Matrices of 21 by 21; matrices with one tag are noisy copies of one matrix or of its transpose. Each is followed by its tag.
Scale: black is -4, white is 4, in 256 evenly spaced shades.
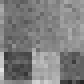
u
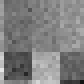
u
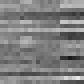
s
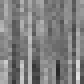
s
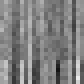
s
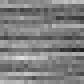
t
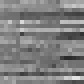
s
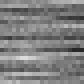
t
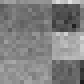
u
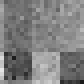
u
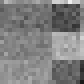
u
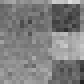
u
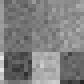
u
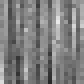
t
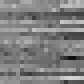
s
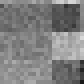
u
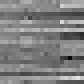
s
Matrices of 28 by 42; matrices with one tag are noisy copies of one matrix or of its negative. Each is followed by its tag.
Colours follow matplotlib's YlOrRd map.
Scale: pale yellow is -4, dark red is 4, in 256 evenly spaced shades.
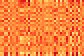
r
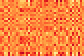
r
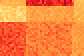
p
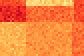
p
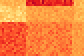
p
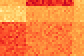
p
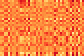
r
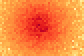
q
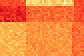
p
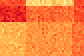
p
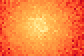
q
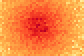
q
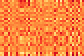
r
